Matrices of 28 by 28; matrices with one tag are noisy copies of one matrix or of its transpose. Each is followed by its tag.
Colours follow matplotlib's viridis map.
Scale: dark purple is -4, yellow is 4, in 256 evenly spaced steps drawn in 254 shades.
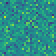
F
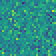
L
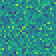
F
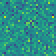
F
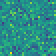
L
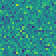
F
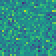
L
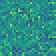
L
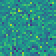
L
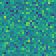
F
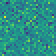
F
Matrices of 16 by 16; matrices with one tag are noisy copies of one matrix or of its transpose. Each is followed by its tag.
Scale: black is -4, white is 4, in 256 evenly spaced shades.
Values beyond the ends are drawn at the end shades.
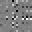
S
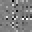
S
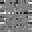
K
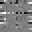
K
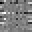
K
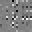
S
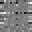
K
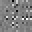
S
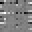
K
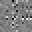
S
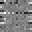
K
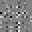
S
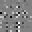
S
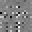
S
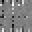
K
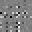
S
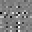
S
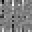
K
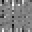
K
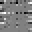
K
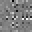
S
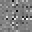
S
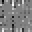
K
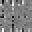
K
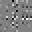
S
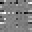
K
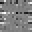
K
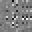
S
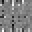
K
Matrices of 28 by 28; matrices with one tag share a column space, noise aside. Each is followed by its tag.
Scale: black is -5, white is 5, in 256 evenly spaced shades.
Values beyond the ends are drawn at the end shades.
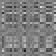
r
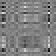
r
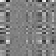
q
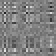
r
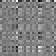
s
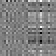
q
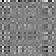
s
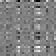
s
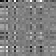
s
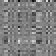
q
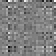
s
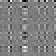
s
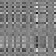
r
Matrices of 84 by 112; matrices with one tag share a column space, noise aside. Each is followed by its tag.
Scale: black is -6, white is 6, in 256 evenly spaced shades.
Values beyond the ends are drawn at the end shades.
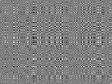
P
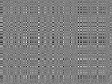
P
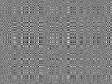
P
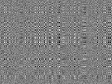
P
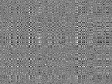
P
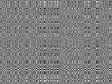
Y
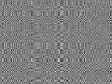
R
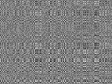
R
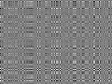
Y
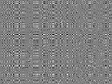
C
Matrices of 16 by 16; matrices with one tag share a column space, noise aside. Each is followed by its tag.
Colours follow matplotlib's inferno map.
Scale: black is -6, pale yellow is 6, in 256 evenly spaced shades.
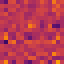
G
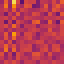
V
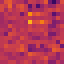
V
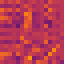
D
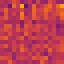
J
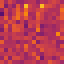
J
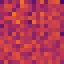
V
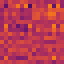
J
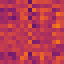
D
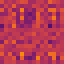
D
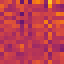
V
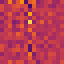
V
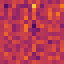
J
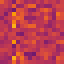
D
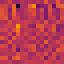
J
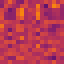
J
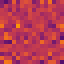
G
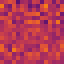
V
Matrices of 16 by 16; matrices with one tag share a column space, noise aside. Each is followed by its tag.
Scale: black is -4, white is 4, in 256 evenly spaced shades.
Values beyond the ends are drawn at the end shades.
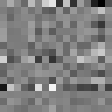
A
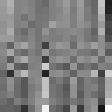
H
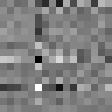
A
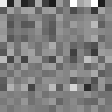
A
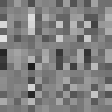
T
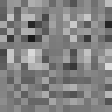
T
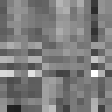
H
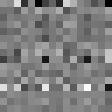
A
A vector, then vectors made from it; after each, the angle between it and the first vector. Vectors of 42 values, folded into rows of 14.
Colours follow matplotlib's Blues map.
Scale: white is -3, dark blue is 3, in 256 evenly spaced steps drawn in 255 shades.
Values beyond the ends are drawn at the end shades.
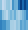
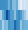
nearly opposite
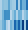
orthogonal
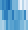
nearly opposite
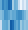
nearly opposite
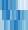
nearly opposite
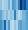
nearly parallel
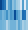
partly opposed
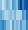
nearly parallel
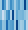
orthogonal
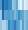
nearly opposite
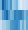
nearly opposite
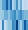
partly opposed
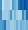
nearly parallel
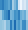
nearly opposite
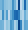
orthogonal
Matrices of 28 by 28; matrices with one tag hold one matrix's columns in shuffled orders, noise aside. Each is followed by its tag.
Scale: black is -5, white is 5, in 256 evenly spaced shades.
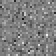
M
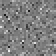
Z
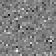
Z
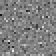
Z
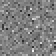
Z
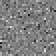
Z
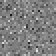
Z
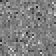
M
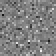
Z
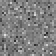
M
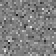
Z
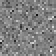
Z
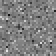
Z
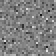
Z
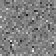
Z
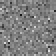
Z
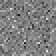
Z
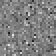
M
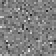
Z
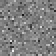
Z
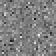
M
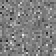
M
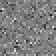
Z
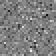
Z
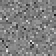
Z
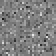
M
